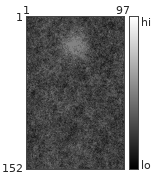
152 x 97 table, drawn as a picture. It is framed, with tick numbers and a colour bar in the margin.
The field is mottled with small blotches. The ninth with the highest average is the top middle. No row or column stands out. A single bump stands in the top middle.
